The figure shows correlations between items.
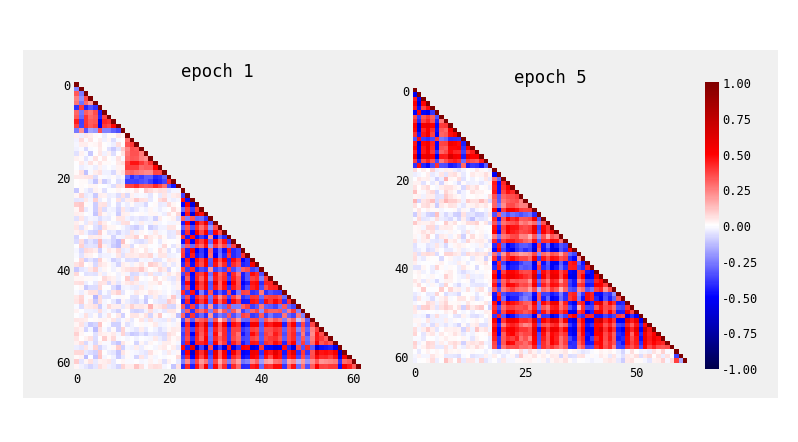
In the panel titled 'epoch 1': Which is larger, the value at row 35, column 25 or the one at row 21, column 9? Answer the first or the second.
the second
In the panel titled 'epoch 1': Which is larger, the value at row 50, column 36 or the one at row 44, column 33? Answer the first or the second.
the first
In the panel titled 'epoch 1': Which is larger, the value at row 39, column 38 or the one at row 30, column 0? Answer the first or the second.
the first
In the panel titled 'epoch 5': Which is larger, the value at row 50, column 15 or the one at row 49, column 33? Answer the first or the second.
the second
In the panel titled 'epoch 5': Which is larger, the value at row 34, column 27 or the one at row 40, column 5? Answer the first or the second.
the first
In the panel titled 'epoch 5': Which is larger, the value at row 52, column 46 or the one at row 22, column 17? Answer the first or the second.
the second
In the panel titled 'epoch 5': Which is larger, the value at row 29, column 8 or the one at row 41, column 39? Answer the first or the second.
the first
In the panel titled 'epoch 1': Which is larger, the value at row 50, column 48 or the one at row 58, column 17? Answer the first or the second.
the first
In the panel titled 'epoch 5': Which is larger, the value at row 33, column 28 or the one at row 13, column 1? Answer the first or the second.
the first
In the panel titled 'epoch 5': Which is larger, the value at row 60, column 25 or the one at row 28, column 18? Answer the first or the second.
the first
